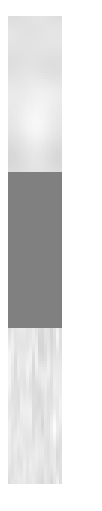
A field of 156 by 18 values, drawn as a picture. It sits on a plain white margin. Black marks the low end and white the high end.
It is made of 3 by 1 panels. Panel 1,1: very high, smooth, faint in contrast. Panel 2,1: middling, flat. Panel 3,1: very high, streaked downward, faint in contrast.
